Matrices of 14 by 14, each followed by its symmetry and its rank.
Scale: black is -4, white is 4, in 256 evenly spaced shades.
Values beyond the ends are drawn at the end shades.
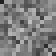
symmetric, full rank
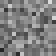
antisymmetric, full rank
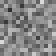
symmetric, full rank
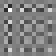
symmetric, rank one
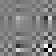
symmetric, rank one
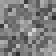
symmetric, full rank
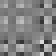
symmetric, rank one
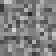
antisymmetric, full rank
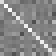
symmetric, full rank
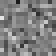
antisymmetric, full rank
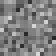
antisymmetric, full rank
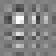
symmetric, rank one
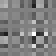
symmetric, rank one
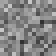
symmetric, full rank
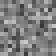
antisymmetric, full rank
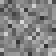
symmetric, full rank
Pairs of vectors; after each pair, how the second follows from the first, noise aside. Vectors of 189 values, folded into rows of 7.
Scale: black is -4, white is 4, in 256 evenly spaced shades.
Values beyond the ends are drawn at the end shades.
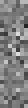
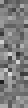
reversed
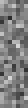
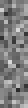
reversed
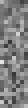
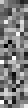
scaled up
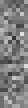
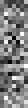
scaled up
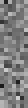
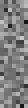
reversed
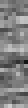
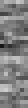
reversed
